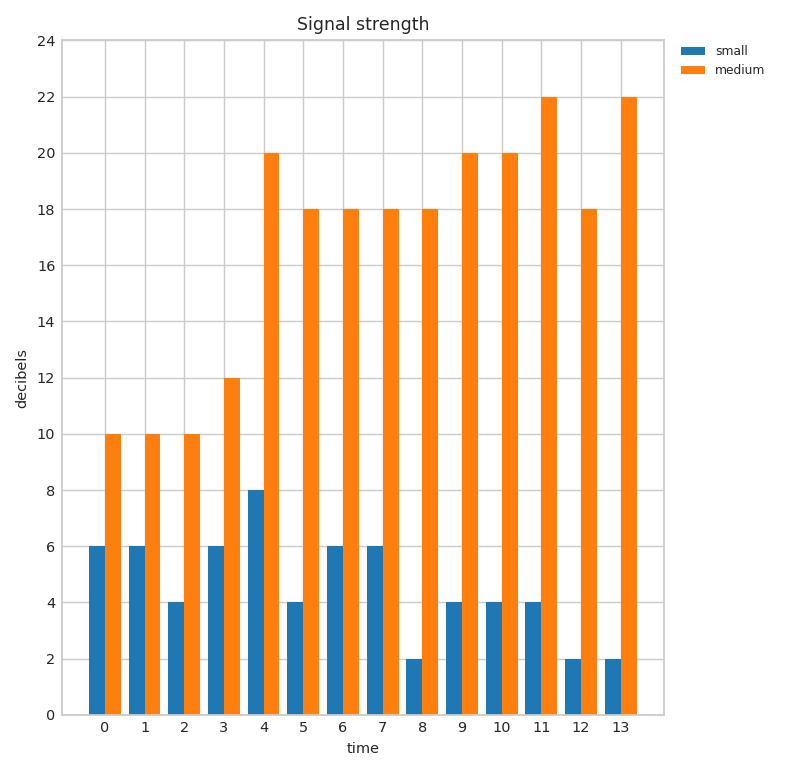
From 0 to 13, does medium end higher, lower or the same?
higher
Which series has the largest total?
medium
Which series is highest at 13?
medium
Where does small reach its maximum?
4
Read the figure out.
Title: Signal strength
x-axis: time, ticks 0 1 2 3 4 5 6 7 8 9 10 11 12 13
y-axis: decibels, ticks 0 2 4 6 8 10 12 14 16 18 20 22 24
Legend: small, medium
Values:
small: 6 6 4 6 8 4 6 6 2 4 4 4 2 2
medium: 10 10 10 12 20 18 18 18 18 20 20 22 18 22
